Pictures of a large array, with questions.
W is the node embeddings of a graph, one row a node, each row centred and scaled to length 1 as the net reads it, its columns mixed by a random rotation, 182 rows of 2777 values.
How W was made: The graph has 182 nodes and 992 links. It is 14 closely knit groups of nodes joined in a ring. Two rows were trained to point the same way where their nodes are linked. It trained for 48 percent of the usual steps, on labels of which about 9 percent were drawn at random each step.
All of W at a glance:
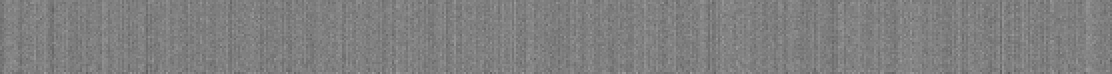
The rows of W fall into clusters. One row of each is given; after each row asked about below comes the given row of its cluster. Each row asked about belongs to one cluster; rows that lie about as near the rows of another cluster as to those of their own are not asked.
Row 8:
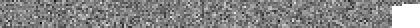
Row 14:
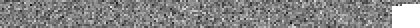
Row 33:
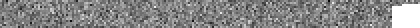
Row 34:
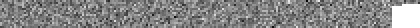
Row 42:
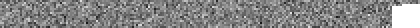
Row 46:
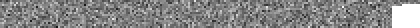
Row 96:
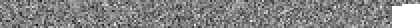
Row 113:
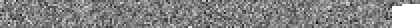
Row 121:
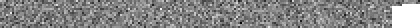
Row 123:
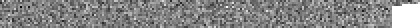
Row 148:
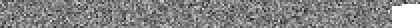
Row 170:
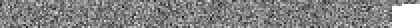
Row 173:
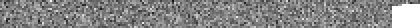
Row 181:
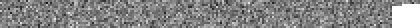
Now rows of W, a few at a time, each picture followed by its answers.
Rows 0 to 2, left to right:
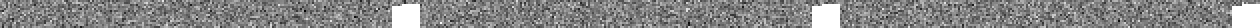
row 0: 148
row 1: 170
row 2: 8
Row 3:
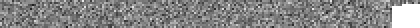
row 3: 34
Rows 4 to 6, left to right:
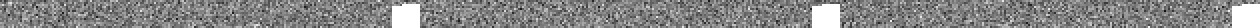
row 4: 46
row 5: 173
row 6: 148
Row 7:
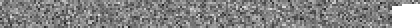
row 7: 8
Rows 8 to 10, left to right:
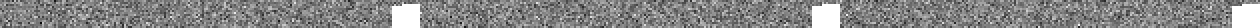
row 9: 8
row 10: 121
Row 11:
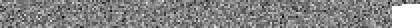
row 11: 148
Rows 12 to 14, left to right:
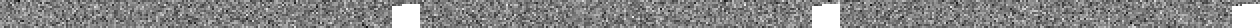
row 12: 181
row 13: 123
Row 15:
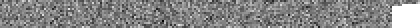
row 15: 170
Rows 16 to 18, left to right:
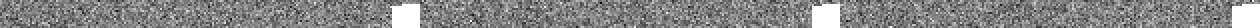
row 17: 123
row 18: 96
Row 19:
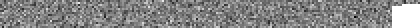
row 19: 148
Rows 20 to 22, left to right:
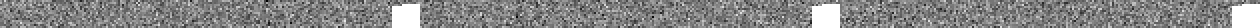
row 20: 170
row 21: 14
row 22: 173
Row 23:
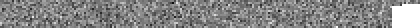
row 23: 34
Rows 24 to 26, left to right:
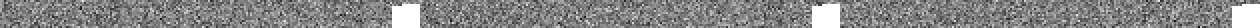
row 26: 34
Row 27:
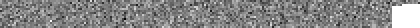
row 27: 148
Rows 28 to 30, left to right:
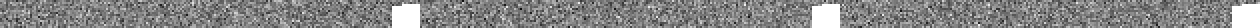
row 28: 8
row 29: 173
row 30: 170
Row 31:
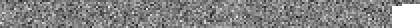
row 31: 42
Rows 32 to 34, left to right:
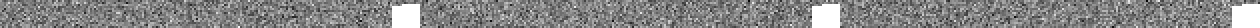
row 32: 148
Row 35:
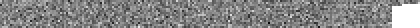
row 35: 170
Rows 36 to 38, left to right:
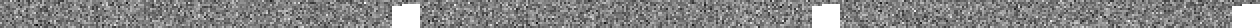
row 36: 96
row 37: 33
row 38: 181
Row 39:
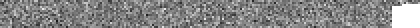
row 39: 123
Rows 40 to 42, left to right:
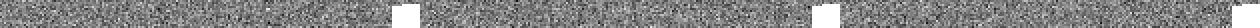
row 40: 170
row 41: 113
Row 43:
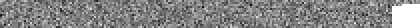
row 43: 113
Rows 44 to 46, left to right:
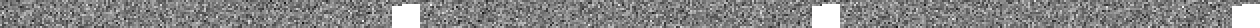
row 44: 33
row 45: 46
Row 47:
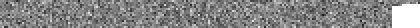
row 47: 8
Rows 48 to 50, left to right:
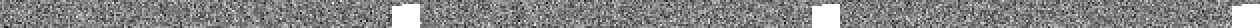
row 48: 8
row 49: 96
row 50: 148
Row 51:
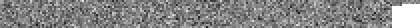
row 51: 121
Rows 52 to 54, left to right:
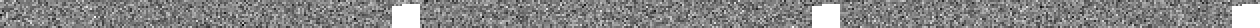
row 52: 113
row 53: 14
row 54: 14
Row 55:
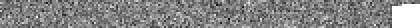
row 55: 181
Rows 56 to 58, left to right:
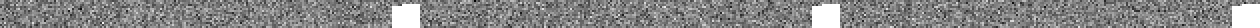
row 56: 121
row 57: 8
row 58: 148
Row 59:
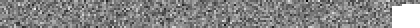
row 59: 34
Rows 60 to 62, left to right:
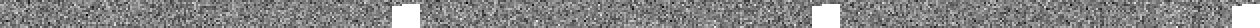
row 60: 96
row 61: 181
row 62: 33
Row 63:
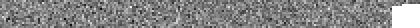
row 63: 173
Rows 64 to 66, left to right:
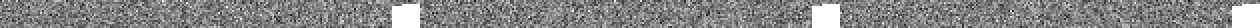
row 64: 123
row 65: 121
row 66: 8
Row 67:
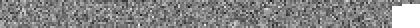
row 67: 181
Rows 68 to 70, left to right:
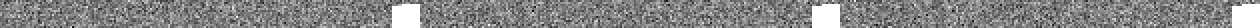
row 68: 173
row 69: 96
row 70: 96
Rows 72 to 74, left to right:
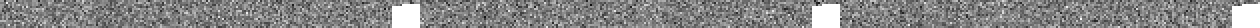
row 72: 113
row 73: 42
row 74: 123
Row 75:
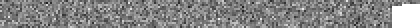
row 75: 181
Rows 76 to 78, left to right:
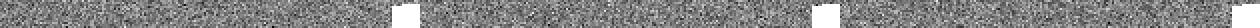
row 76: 34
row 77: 42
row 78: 170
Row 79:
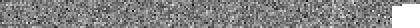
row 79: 46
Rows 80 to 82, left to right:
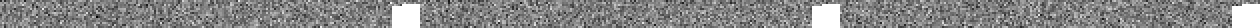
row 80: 46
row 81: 96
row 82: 8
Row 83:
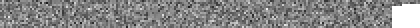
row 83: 181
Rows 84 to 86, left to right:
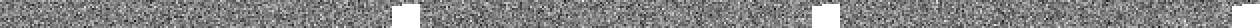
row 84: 34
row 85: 123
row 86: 170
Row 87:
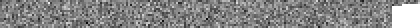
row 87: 170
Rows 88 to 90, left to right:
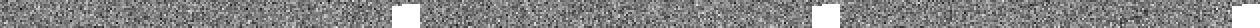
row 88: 33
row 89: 96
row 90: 148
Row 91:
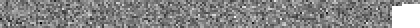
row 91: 8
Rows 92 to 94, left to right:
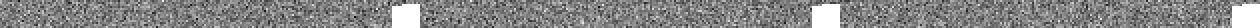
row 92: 148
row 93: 173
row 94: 46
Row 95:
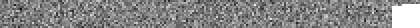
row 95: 33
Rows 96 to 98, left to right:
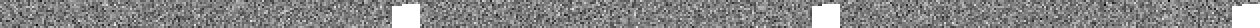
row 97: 34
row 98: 33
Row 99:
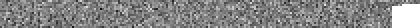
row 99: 173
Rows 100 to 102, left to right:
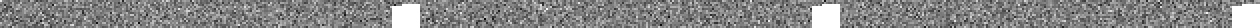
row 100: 121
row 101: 173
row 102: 34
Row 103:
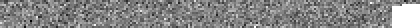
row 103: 46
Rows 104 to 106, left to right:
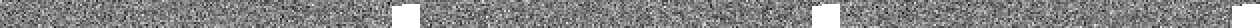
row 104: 148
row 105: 8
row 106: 46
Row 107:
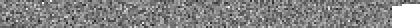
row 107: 173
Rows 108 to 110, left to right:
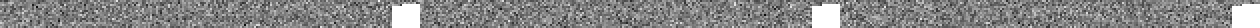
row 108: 46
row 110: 113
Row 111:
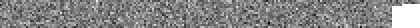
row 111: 170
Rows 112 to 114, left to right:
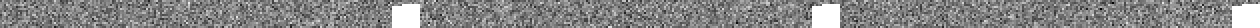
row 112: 46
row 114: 33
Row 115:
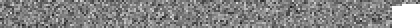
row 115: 121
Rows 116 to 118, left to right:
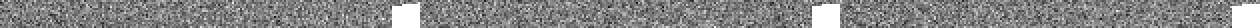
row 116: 123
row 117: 181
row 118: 121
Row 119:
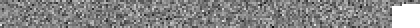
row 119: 34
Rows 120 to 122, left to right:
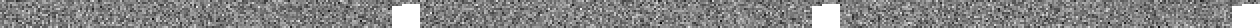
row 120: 8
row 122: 170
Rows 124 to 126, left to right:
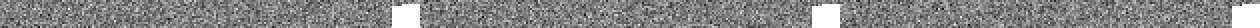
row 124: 34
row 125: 14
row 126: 96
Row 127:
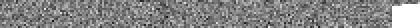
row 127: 170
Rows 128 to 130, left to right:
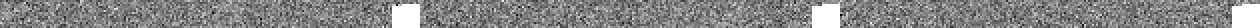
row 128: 42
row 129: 121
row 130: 113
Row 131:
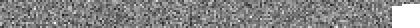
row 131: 34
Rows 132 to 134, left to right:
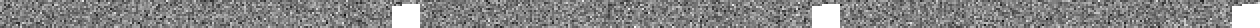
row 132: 121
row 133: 148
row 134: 170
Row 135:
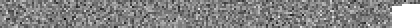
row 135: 173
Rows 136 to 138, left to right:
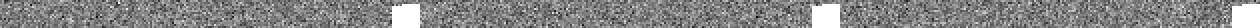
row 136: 14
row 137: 42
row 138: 46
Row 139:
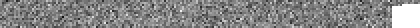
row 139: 14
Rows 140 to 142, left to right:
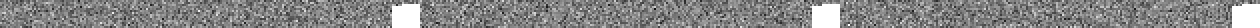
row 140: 42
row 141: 121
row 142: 113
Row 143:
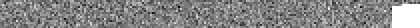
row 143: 173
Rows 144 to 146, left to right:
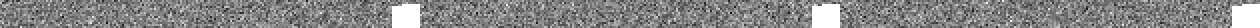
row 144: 14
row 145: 33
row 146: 148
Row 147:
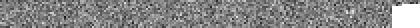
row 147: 42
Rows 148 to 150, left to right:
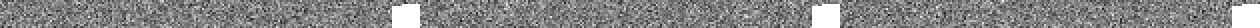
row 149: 33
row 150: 148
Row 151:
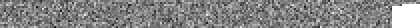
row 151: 46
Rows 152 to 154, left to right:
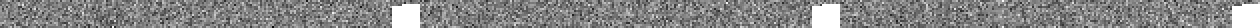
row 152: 34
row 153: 46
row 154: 123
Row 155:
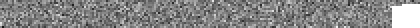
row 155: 34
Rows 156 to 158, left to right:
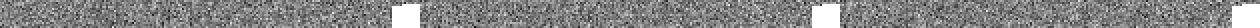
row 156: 34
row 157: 46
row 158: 46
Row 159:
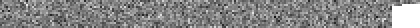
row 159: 123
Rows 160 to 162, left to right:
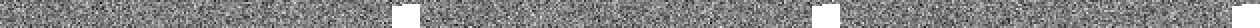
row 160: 96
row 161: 96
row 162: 34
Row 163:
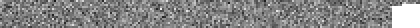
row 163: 121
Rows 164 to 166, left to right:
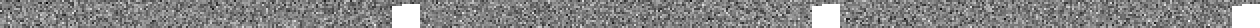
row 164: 181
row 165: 42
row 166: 173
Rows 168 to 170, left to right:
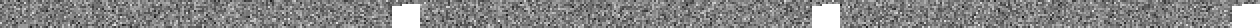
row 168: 96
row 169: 96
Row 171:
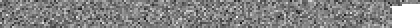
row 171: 121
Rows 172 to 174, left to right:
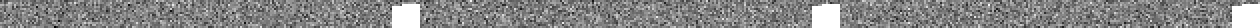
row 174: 170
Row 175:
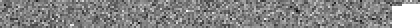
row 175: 121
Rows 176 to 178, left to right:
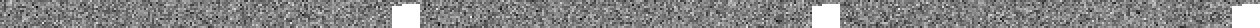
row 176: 46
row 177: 121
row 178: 121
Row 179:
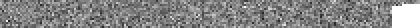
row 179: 8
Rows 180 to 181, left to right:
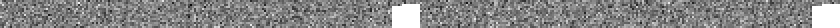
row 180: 148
